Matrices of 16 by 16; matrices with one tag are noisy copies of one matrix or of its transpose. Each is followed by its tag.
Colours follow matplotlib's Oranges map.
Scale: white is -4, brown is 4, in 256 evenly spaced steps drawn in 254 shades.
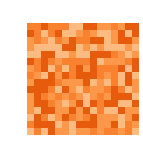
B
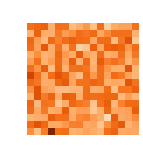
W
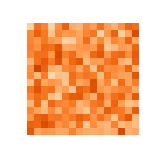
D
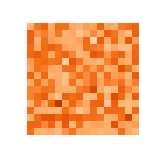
D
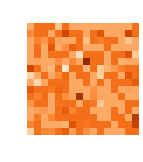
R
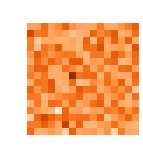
D
